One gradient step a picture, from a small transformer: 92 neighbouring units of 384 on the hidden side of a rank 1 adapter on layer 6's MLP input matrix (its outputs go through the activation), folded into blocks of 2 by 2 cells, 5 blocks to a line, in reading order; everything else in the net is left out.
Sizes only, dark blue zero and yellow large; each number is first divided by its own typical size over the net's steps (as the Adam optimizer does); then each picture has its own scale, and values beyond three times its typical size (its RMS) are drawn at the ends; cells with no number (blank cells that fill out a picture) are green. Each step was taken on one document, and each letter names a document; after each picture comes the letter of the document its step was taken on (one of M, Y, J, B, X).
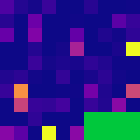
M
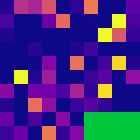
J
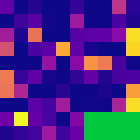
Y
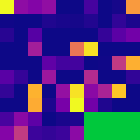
J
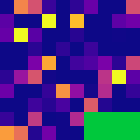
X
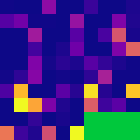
M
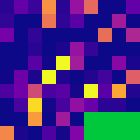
J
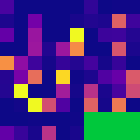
M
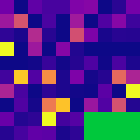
Y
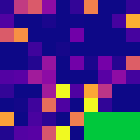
X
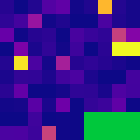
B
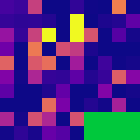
Y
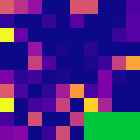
X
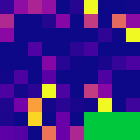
J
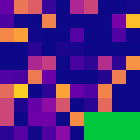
X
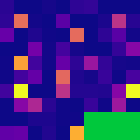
M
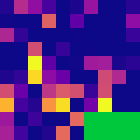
X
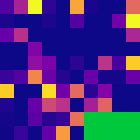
X
